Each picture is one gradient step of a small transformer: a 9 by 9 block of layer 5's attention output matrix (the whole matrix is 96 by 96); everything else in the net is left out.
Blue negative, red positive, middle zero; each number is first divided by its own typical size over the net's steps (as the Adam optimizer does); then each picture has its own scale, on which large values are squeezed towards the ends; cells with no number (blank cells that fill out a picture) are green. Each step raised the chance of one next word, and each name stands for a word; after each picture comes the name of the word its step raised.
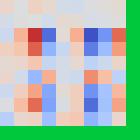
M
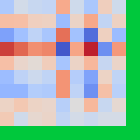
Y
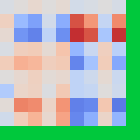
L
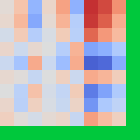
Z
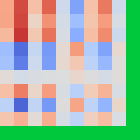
Z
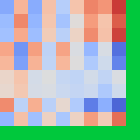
Z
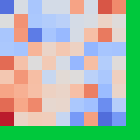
L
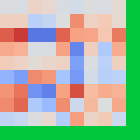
M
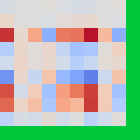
M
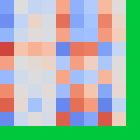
Z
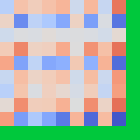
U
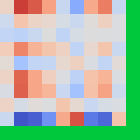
U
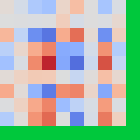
L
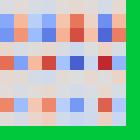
L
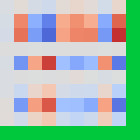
L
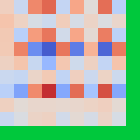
Y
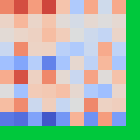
U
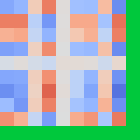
U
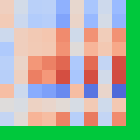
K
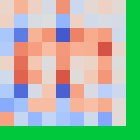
M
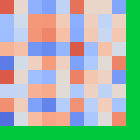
U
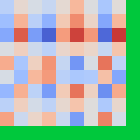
M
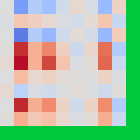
L
